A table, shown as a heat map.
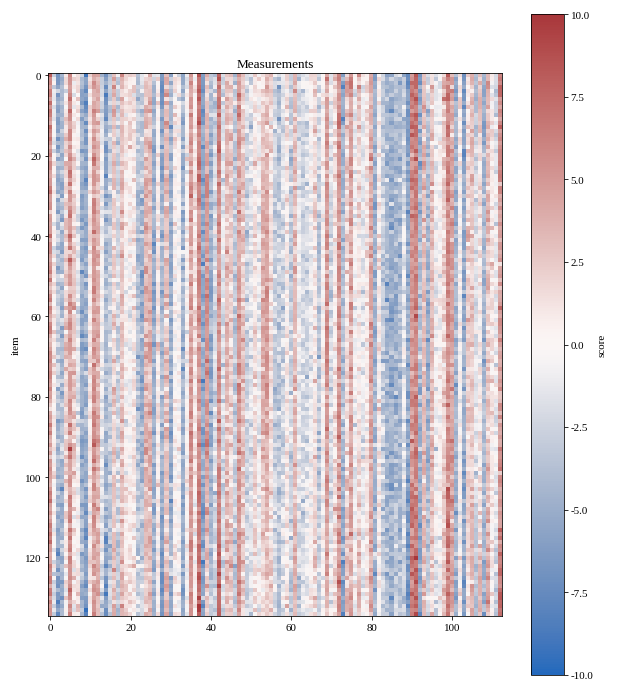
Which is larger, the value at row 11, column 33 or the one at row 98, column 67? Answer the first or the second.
the second
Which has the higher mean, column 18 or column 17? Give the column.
18
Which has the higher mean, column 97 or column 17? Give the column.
97
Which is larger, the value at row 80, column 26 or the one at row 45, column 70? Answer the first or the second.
the second
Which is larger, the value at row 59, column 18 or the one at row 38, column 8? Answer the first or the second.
the first
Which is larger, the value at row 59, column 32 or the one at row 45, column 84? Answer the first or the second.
the first
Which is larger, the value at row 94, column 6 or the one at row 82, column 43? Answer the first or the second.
the first
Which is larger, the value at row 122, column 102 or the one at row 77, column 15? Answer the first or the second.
the first
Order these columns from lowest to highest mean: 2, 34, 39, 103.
103, 2, 34, 39
